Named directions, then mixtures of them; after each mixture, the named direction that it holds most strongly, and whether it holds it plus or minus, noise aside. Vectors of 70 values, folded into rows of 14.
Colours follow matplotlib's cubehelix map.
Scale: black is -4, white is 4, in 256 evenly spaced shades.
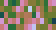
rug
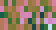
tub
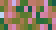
rug, minus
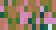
tub, plus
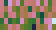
rug, minus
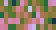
rug, plus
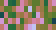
rug, plus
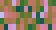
rug, minus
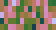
rug, minus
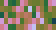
rug, plus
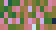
rug, plus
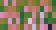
tub, minus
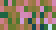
tub, plus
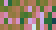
tub, minus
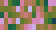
rug, plus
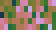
rug, plus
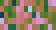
rug, plus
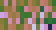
tub, minus
